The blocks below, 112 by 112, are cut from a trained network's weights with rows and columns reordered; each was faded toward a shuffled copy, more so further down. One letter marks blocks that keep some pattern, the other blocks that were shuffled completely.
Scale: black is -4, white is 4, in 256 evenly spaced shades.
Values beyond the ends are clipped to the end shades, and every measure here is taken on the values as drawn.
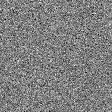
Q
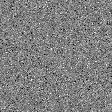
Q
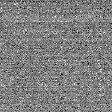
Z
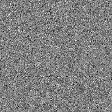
Z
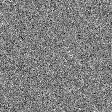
Q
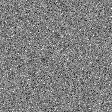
Q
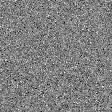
Q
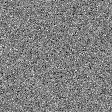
Q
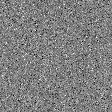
Q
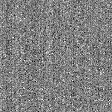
Z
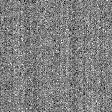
Z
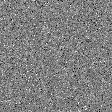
Q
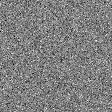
Q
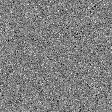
Q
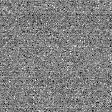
Z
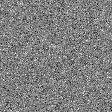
Q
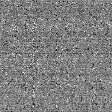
Z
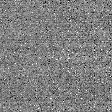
Z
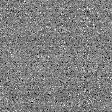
Z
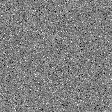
Q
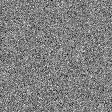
Q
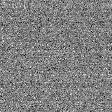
Z
